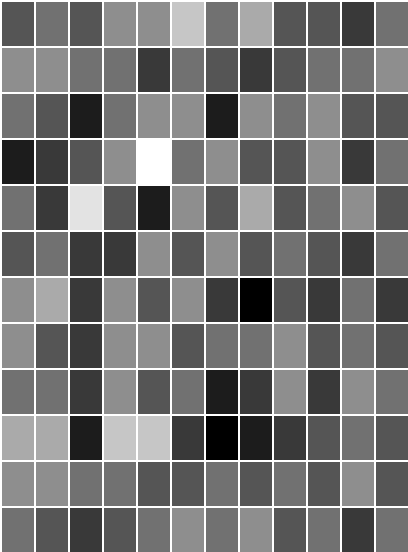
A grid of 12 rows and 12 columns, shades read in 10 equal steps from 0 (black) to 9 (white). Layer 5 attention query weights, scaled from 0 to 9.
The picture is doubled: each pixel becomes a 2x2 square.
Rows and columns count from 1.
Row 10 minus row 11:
1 1 -3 3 4 -1 -4 -2 -2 0 -1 0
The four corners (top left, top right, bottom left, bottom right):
3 4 4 4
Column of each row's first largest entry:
6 1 5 5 3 5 2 1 4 4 1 6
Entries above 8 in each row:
0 0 0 1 0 0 0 0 0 0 0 0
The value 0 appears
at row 7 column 8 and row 10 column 7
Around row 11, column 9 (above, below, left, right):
2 3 3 3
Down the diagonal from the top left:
3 5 1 5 1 3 2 4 5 3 5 4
